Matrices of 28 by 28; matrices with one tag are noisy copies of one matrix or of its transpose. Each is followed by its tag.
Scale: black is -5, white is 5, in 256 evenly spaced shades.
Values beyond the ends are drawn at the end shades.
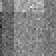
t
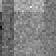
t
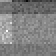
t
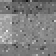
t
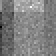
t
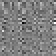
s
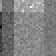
t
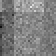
t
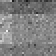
t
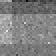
t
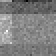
t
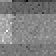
t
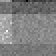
t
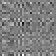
s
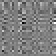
s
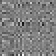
s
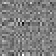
s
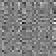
s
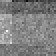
t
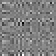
s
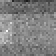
t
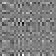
s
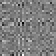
s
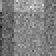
t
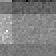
t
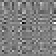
s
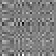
s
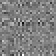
s
